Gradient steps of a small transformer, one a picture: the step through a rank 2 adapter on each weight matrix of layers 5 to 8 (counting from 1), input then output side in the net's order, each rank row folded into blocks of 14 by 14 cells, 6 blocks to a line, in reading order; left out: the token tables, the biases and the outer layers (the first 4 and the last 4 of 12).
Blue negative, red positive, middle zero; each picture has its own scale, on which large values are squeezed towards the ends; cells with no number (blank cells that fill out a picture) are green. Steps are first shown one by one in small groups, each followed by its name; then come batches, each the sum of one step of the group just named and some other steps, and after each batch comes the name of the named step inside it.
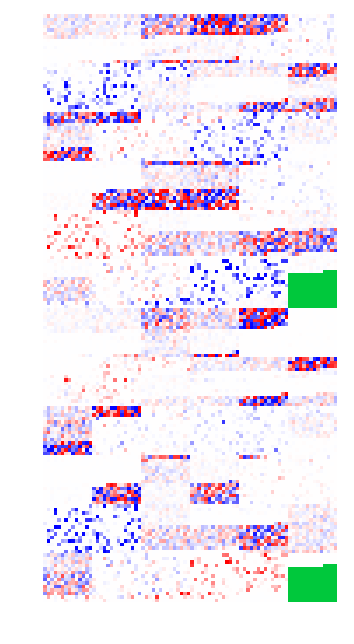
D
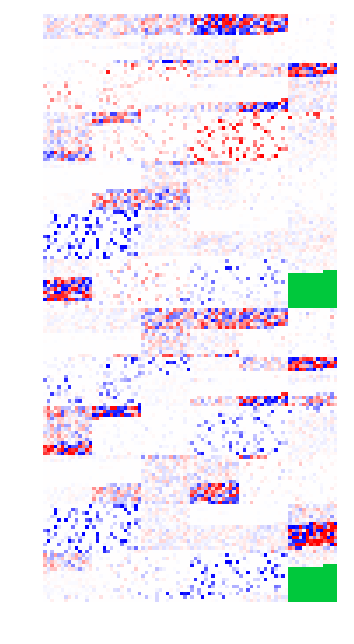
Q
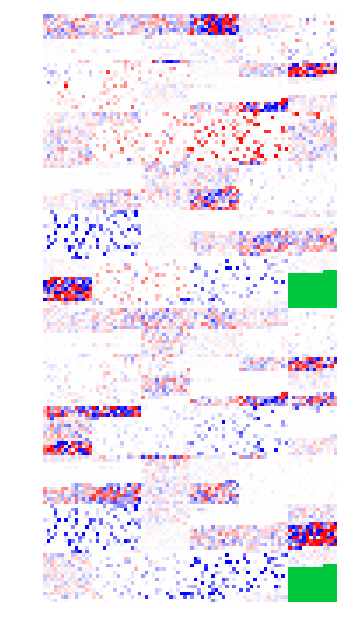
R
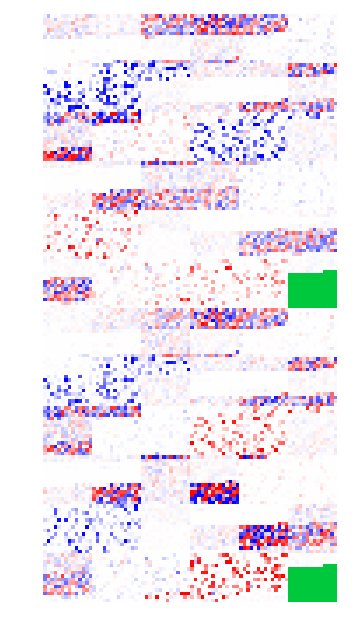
R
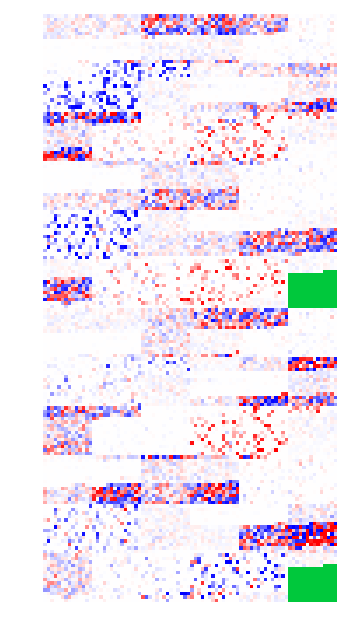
Q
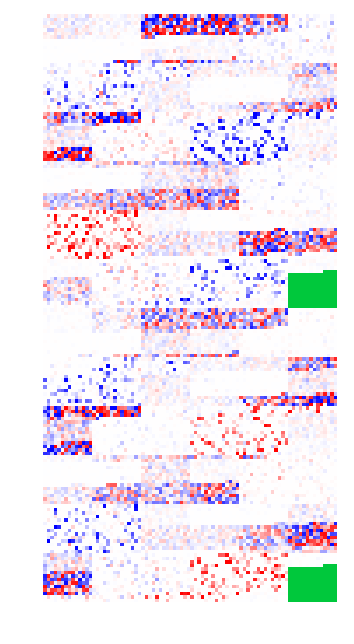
D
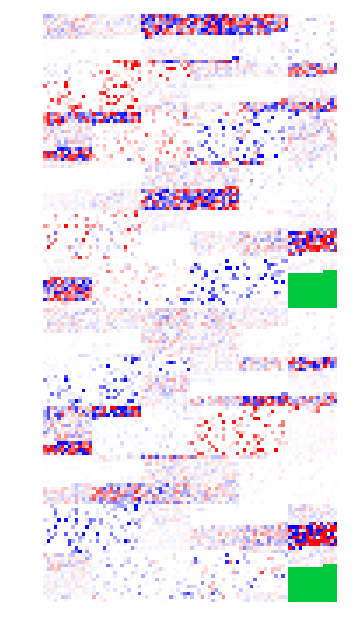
R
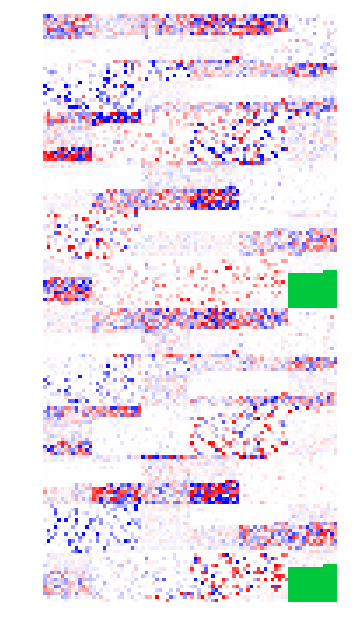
R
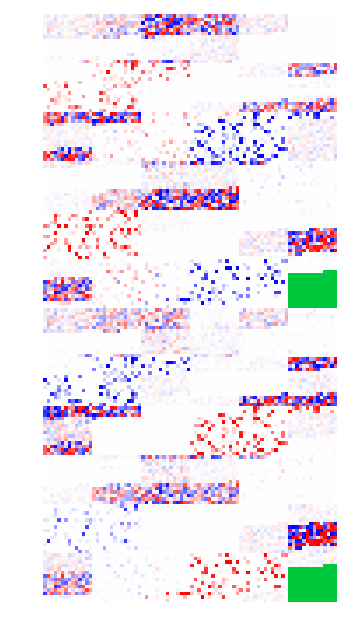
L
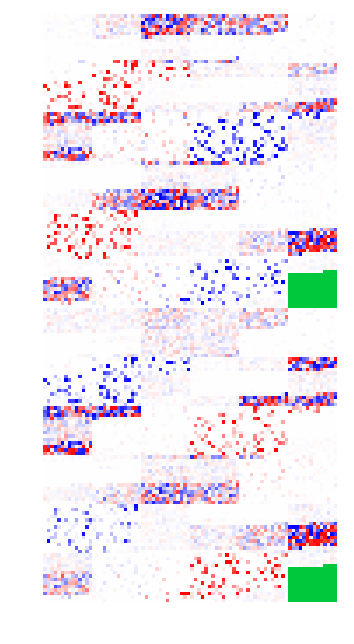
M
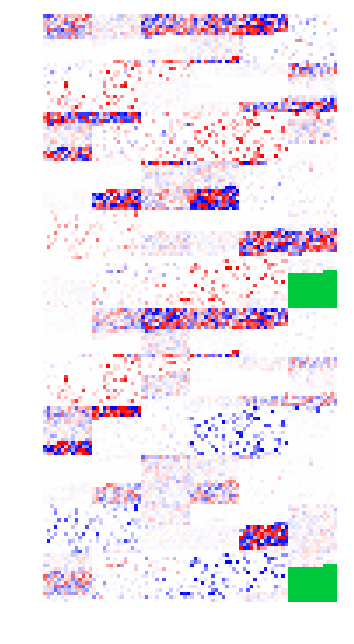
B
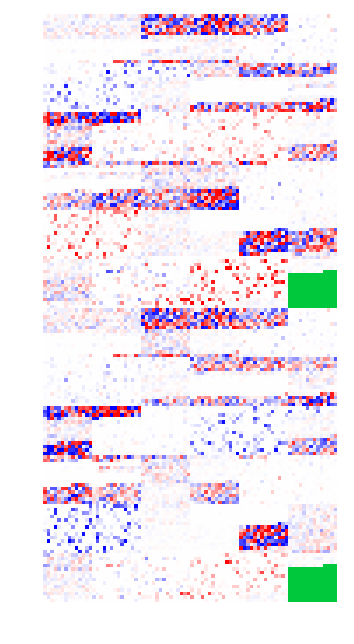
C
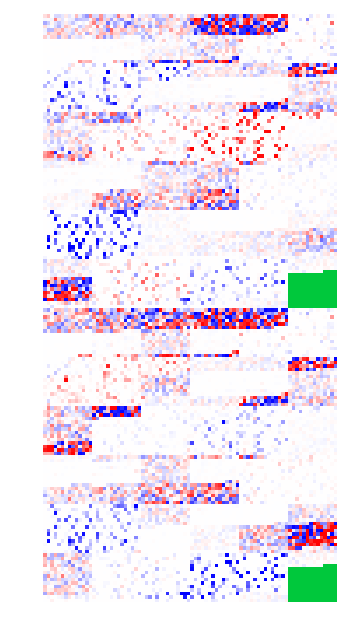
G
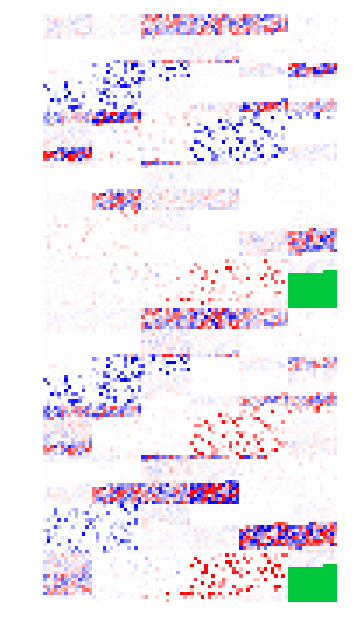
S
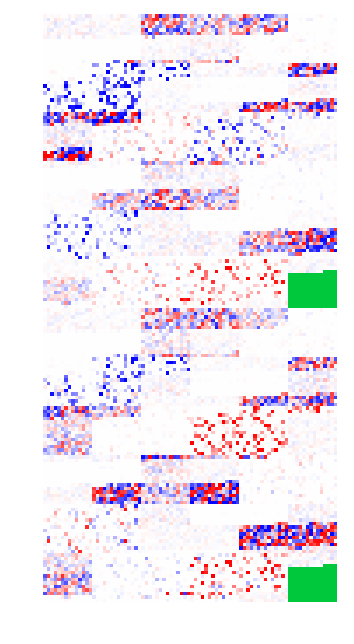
S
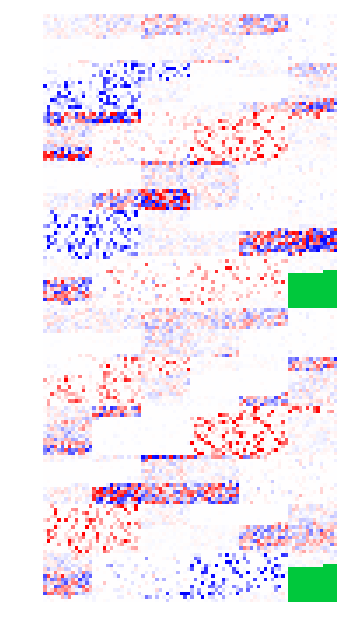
G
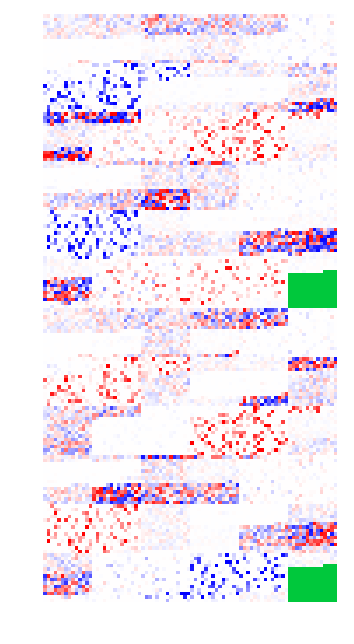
G
